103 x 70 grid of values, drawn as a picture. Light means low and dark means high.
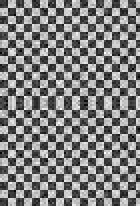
The field is checkered. The histogram has two humps. On average the colour sits 50% of the way up the scale. The top and bottom halves mirror each other. No single row or column stands out from its neighbours.
